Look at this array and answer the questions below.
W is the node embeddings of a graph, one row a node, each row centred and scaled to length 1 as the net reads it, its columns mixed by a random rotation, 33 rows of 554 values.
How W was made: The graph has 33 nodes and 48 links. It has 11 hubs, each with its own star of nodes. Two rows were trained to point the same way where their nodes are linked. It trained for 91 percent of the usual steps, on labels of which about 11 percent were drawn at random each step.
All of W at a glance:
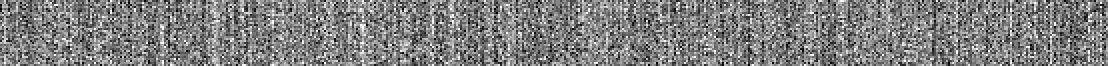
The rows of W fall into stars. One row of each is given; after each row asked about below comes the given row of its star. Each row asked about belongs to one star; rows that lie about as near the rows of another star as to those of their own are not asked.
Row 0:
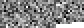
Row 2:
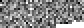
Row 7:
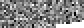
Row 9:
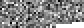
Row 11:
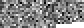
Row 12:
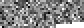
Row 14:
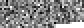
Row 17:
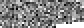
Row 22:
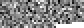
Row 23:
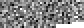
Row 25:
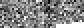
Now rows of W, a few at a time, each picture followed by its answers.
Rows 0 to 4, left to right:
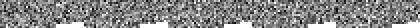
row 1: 17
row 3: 17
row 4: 2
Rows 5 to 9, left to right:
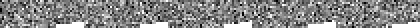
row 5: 2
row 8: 0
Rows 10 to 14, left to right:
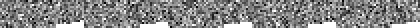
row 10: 7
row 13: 23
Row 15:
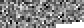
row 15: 9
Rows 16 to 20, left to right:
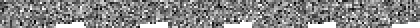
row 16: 23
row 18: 17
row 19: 11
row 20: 0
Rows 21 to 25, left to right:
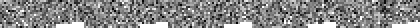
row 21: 12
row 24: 22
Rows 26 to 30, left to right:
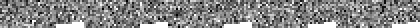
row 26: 14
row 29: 11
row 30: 25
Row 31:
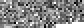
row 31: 12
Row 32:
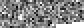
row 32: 7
